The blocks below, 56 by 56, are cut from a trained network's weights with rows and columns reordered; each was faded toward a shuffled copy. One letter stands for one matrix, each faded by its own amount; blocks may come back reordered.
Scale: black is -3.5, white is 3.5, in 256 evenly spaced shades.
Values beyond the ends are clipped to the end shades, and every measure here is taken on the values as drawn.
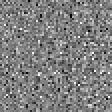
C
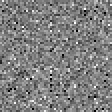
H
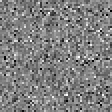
C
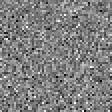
H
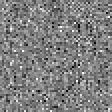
C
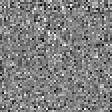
C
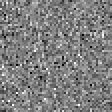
H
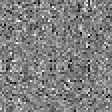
C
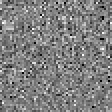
C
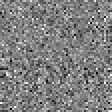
C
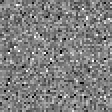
H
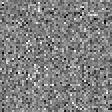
C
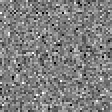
H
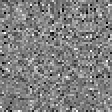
C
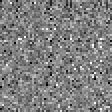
H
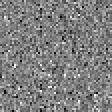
H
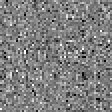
C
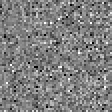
H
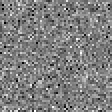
C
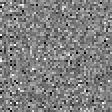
H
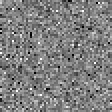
H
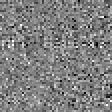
C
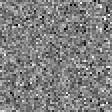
H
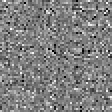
C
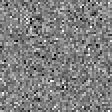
H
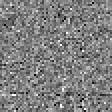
H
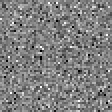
H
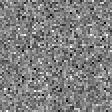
H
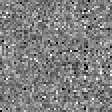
H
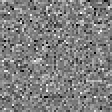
C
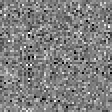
C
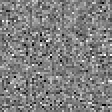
C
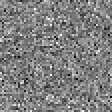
H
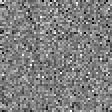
H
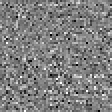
C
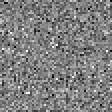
H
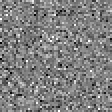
C
